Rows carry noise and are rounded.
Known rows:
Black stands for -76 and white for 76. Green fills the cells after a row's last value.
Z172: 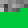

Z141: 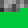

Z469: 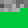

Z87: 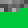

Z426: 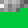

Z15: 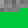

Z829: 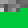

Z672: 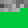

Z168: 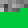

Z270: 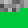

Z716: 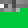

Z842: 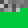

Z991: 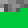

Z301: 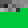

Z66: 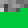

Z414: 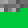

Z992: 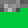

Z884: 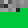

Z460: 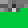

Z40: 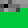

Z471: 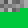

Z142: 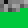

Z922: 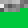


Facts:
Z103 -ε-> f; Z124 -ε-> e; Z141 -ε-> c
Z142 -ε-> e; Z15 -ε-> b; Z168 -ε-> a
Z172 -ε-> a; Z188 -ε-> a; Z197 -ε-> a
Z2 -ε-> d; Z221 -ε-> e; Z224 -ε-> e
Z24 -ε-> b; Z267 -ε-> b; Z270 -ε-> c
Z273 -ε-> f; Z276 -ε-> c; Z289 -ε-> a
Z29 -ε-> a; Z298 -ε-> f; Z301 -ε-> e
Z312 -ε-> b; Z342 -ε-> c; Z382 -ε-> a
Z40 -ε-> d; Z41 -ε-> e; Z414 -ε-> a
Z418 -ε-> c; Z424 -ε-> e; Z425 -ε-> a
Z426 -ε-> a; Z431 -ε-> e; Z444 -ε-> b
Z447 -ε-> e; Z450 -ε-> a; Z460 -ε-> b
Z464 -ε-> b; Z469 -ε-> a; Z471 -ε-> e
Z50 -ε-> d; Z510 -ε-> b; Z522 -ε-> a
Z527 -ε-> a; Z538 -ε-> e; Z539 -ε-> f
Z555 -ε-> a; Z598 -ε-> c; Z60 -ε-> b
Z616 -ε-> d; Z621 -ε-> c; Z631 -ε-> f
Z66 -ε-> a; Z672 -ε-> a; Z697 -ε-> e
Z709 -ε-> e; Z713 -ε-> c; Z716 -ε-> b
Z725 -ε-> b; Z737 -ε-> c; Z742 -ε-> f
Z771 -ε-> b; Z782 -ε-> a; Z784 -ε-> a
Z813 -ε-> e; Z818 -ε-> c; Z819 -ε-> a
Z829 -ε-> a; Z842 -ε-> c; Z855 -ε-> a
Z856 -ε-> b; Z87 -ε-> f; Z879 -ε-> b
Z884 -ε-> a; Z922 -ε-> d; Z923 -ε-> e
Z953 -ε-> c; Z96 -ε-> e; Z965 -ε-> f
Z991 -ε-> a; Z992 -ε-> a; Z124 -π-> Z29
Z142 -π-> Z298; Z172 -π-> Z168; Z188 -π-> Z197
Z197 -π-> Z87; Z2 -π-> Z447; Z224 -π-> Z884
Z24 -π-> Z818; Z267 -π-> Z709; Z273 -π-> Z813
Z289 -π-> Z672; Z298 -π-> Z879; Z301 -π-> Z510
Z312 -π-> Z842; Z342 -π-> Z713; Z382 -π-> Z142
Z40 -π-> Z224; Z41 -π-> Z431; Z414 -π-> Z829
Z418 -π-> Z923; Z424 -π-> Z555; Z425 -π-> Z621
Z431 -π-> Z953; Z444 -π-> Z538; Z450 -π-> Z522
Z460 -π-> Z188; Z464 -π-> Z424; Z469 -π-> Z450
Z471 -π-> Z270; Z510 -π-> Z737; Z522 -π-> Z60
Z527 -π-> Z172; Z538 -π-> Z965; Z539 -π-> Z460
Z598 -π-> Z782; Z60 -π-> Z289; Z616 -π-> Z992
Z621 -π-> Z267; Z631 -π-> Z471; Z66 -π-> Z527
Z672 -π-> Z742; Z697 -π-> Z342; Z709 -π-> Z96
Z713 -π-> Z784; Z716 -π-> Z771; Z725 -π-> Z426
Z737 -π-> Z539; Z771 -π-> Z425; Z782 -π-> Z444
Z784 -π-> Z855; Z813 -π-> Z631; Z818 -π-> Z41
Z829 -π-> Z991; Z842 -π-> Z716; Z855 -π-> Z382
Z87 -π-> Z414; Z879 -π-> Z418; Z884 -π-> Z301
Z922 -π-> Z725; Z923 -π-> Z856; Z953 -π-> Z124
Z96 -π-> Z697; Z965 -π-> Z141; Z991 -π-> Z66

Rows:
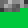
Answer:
Z965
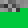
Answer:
Z510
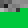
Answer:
Z224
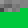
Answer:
Z50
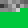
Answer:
Z742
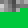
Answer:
Z267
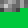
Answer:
Z782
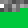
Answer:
Z464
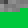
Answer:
Z221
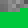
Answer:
Z103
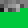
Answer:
Z418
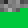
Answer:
Z447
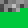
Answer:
Z298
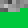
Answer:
Z29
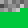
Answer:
Z60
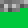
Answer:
Z382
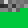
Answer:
Z737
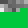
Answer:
Z709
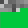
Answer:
Z621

